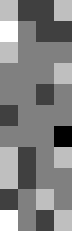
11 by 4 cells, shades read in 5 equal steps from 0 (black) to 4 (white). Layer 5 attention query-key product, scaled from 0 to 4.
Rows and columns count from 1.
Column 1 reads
3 4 3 2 2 1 2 3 3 1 4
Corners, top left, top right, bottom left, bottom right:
3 3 4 3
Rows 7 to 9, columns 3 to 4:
2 0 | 2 3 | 2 2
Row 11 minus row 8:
1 1 -1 0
